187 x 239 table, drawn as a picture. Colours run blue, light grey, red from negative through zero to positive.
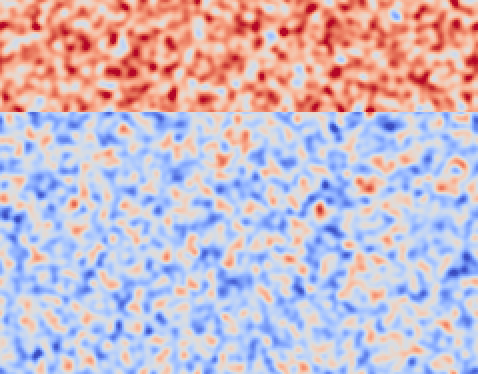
There are no lone odd cells. The top part is higher, up to a seam about 30% of the way down. No regular stripes run through it.
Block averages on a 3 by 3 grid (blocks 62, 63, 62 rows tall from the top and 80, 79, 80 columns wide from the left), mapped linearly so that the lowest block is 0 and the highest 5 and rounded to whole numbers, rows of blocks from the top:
5 5 5 | 0 0 0 | 0 0 0
